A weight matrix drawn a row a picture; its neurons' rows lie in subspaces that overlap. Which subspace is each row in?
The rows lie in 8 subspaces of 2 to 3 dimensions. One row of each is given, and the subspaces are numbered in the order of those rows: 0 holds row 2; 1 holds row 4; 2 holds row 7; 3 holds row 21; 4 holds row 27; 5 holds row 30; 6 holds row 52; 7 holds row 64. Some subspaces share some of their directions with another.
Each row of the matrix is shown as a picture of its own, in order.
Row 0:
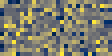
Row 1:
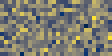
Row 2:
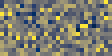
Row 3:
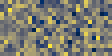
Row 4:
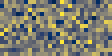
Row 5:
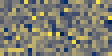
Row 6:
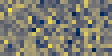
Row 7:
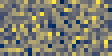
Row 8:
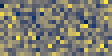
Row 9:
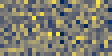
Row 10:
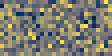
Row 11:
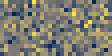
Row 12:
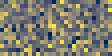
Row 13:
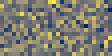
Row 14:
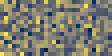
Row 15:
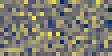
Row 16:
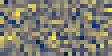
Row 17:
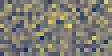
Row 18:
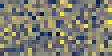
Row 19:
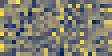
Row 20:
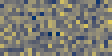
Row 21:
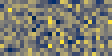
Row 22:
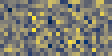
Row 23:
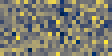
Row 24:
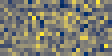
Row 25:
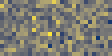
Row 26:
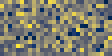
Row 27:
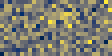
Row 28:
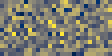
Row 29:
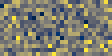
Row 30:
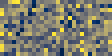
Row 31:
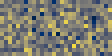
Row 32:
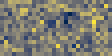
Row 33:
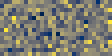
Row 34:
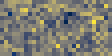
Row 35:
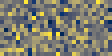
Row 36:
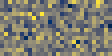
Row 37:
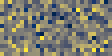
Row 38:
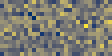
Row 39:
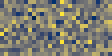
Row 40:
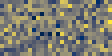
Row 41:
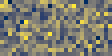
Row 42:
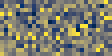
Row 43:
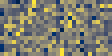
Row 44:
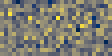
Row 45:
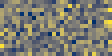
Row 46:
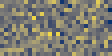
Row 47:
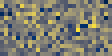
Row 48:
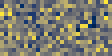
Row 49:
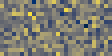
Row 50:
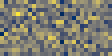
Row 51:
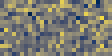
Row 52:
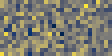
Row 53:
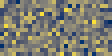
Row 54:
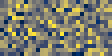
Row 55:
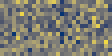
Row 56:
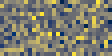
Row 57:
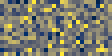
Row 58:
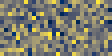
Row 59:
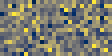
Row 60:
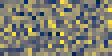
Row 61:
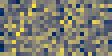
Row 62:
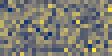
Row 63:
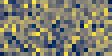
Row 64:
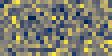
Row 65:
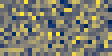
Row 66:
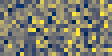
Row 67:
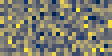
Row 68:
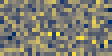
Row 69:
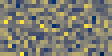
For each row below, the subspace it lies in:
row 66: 3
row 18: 2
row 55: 7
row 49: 2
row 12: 2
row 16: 1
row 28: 6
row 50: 1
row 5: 0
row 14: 6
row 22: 3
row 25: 3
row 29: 7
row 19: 5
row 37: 4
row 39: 1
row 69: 6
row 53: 5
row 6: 3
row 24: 4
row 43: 5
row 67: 4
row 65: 6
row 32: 4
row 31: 4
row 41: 3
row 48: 0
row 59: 2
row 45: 5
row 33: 7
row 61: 5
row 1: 6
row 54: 6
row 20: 1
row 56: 1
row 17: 4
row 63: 2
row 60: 6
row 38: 2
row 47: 0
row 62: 3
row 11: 2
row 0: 5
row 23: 7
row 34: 4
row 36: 3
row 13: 0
